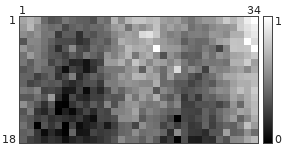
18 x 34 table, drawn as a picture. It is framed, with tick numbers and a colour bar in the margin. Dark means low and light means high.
The ninth with the lowest average is the bottom left. There is an overall slope up to the top right. Stripes running up and down repeat 2 times from left to right.
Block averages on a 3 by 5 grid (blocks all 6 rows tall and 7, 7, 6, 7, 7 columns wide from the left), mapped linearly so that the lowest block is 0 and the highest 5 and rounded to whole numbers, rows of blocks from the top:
2 2 5 3 5 | 1 1 4 2 4 | 0 0 3 1 3
